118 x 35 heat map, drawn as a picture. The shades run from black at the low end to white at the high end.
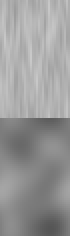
The table splits into 2 rows of 1 panel. Panel 1,1: high, streaked downward, faint in contrast. Panel 2,1: middling, smooth.
